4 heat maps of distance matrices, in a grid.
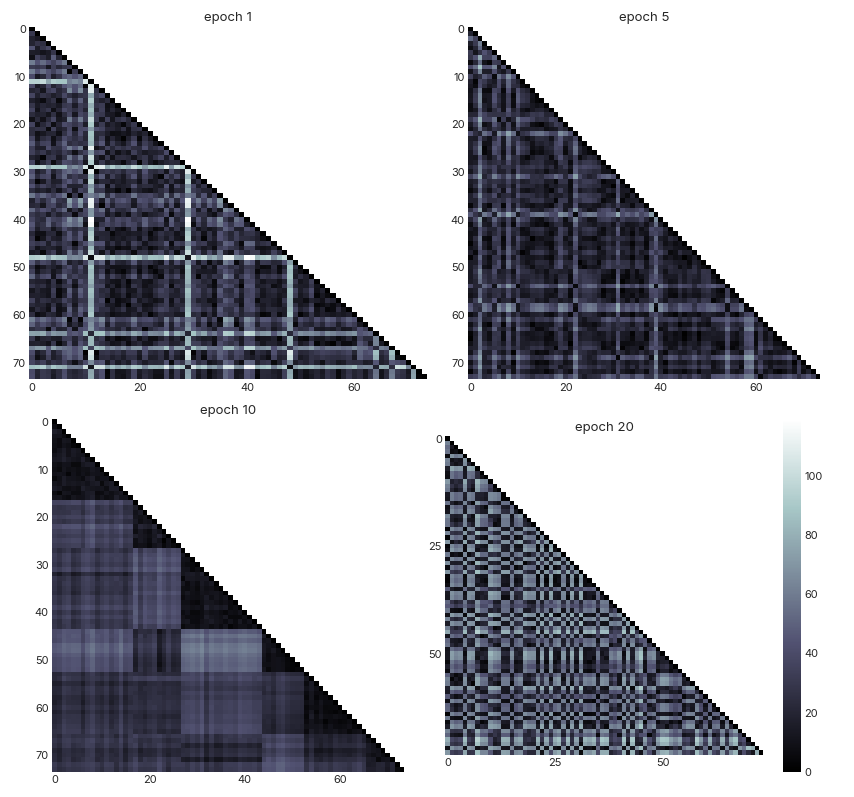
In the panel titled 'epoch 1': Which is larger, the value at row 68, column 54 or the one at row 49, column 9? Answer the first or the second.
the first
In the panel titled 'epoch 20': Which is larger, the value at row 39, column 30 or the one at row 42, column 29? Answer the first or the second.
the first
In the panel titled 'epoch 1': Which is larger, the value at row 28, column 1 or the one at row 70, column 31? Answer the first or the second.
the second
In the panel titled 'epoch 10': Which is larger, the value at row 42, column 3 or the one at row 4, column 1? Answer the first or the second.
the first
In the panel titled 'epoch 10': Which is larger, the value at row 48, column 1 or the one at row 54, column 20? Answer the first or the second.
the first
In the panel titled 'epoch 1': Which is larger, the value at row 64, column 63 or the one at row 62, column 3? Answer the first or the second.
the first
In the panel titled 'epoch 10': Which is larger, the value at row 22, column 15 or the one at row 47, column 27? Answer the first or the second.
the second
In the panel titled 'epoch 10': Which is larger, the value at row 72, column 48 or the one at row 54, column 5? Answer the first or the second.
the first
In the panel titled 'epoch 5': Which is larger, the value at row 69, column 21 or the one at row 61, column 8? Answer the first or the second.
the second
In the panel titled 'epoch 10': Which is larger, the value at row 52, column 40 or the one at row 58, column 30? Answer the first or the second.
the first
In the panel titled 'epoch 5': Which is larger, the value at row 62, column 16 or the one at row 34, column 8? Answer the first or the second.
the second
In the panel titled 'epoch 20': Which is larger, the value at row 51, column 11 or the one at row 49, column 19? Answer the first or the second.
the first
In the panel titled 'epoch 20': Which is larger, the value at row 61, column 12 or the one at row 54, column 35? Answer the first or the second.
the first
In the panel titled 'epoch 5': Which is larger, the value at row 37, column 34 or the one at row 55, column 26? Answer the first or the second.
the second
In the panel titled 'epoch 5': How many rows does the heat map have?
74
